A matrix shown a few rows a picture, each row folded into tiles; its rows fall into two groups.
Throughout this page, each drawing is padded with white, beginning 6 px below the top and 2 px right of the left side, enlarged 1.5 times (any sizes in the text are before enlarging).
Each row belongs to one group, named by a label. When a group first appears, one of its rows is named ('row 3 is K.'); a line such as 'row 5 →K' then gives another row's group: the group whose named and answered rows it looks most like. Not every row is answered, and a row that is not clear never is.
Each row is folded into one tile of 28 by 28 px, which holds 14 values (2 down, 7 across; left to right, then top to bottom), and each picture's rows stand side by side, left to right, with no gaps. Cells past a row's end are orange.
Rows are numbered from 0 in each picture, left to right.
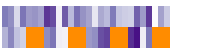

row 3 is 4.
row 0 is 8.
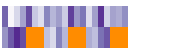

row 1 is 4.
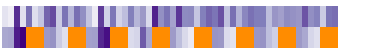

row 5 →8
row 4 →8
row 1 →8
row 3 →4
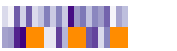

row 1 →4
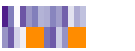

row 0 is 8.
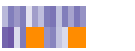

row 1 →8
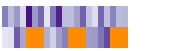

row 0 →4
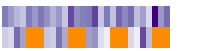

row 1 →4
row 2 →8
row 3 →4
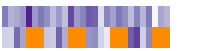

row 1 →4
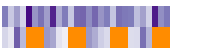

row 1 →8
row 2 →8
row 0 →4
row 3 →4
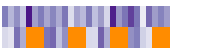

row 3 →8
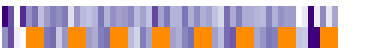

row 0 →8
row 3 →4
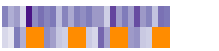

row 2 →4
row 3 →8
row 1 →8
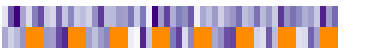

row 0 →8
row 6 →4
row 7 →4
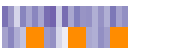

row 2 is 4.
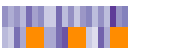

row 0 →4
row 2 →4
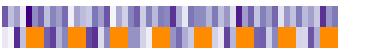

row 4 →8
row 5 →4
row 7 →4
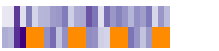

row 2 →8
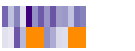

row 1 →8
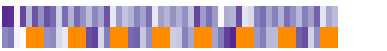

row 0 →8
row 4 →4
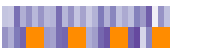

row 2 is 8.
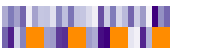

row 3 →4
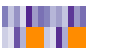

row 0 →4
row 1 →4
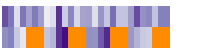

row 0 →8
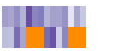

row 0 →4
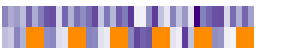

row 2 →8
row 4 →4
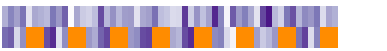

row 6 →8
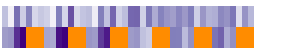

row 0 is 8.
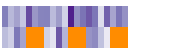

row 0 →4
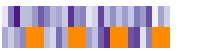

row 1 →4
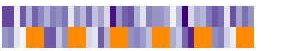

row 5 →8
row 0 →8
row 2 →4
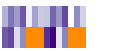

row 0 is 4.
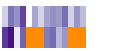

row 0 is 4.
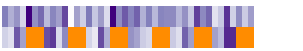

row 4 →4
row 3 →8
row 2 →4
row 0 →4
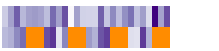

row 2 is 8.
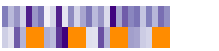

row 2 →4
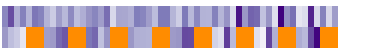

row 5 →4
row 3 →8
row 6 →4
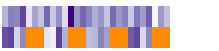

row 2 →4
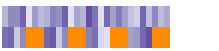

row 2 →8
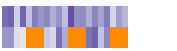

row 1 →4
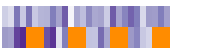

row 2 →4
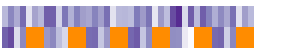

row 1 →8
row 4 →8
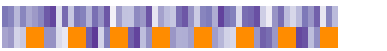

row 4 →8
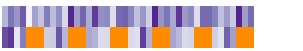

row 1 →4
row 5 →4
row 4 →8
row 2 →8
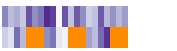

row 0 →4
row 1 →8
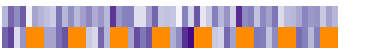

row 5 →4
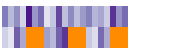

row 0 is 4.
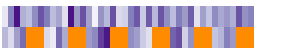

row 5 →4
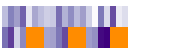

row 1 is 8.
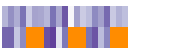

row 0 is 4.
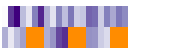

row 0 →8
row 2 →8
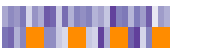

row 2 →4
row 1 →8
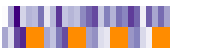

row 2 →8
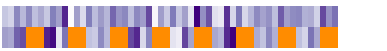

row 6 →4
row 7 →4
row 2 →4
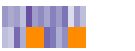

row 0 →4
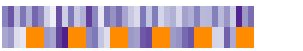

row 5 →4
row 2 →8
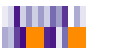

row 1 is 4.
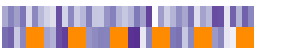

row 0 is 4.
